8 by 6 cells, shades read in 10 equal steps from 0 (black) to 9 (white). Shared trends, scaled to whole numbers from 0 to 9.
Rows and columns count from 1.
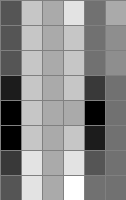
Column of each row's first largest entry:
4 2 2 2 2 2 2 4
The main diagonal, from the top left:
3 7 6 7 0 4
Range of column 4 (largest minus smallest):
3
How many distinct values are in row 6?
5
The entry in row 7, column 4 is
8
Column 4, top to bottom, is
8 7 7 7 6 7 8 9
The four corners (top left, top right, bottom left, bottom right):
3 6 3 4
